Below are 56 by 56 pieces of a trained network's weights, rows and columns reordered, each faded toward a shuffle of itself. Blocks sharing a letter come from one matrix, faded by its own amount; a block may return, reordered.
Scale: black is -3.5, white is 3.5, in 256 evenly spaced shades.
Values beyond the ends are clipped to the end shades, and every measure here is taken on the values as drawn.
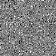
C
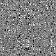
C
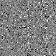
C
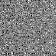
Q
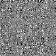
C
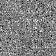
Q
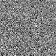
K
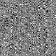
C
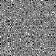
C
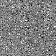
Q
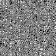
C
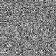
K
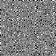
C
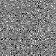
C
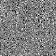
C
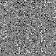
C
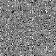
C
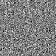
K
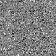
Q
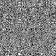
K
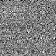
K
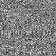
K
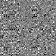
C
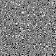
C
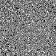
Q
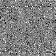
Q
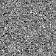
Q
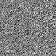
K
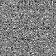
Q
